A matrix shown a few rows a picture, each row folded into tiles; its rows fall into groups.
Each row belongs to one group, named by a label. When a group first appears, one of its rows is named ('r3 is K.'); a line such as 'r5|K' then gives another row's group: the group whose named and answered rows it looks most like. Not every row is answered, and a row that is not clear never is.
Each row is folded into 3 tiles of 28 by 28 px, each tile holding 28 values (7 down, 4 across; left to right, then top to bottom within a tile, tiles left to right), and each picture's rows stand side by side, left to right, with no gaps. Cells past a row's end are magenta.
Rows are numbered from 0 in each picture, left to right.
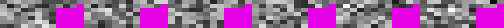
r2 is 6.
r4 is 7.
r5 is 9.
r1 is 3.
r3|3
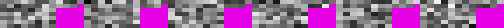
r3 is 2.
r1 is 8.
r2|7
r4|3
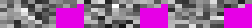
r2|2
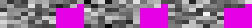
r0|2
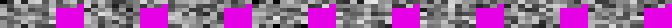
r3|2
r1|3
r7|2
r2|7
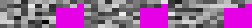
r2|6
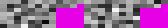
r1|9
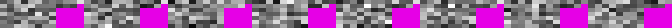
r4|2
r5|2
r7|7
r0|8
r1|2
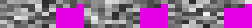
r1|7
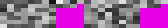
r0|2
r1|7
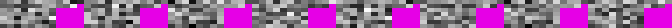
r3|8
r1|9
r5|3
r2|9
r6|9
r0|9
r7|7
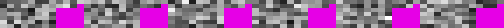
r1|3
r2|8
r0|6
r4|2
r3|6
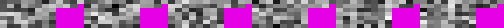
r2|7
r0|6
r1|6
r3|9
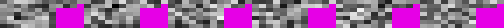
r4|3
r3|6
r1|6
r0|7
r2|6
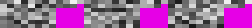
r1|6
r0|8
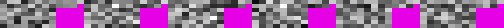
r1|2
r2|7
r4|3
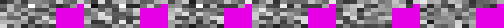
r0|2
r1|3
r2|2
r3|2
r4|6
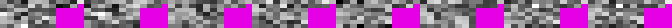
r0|2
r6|2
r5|7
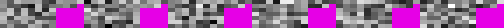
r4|7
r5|2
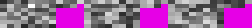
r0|2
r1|3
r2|7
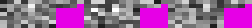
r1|9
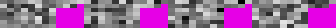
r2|9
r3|7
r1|6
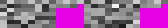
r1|9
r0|3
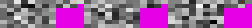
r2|9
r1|7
